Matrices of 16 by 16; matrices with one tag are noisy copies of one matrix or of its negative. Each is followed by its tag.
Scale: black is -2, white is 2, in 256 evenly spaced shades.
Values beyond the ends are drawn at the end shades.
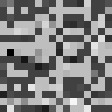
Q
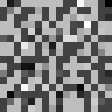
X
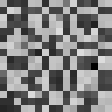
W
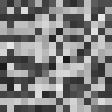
Q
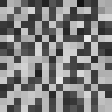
X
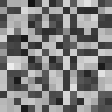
W
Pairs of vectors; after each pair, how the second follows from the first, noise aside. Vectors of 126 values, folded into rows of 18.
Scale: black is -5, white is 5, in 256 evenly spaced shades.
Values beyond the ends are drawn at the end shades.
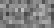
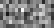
scaled up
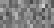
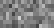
shuffled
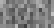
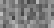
reversed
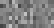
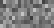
shuffled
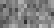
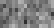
copied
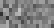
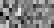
scaled up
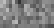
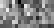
scaled up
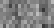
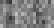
reversed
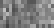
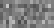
shuffled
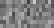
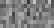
copied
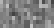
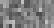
reversed
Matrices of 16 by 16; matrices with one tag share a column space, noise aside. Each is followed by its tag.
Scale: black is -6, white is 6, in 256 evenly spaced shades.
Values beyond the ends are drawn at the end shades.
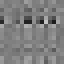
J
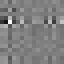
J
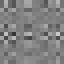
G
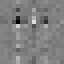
J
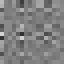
G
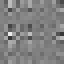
G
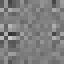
G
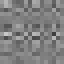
G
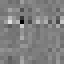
J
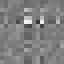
J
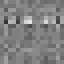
J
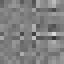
G
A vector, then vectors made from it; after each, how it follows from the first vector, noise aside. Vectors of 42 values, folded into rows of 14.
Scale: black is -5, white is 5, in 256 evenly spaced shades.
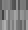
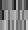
scaled up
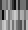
scaled up
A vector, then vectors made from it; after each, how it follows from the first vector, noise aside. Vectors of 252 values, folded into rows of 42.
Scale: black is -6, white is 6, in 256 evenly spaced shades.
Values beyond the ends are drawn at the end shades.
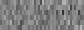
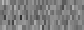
reversed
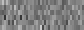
reversed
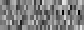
scaled up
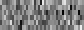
scaled up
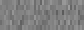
shrunk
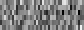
scaled up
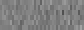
shrunk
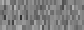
reversed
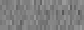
shrunk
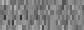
reversed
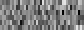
scaled up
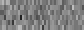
reversed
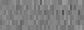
shrunk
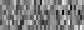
scaled up
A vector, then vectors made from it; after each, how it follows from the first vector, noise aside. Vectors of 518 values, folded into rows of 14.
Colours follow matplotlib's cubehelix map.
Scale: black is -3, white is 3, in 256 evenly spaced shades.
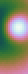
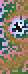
sign-scrambled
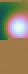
partly zeroed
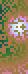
partly zeroed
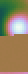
partly zeroed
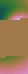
partly zeroed
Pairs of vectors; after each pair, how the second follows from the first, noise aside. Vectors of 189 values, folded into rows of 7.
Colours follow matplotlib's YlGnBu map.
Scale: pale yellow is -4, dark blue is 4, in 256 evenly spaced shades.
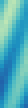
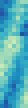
wrapped around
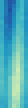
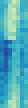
wrapped around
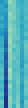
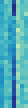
wrapped around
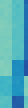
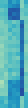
wrapped around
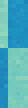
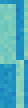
wrapped around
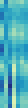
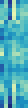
wrapped around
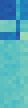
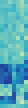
wrapped around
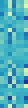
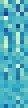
wrapped around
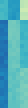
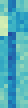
wrapped around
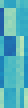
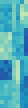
wrapped around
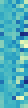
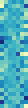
wrapped around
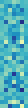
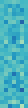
shrunk
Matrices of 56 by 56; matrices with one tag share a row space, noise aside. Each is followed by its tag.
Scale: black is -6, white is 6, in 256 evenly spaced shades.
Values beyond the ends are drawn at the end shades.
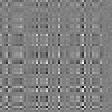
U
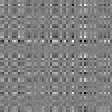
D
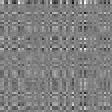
D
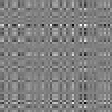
D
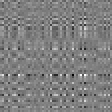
D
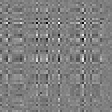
U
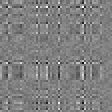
U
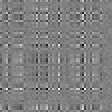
U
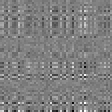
D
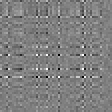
U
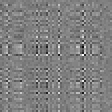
U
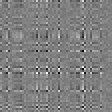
U
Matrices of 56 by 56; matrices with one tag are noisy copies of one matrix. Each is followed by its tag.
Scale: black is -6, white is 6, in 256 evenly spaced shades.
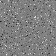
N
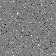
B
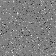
B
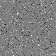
B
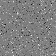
B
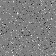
B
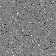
B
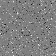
B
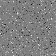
B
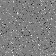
B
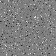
N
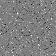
B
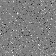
B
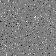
N
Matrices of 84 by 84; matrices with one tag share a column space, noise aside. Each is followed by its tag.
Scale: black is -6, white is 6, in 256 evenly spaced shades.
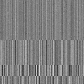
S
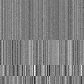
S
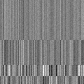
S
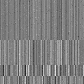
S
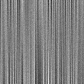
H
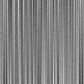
H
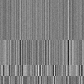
S
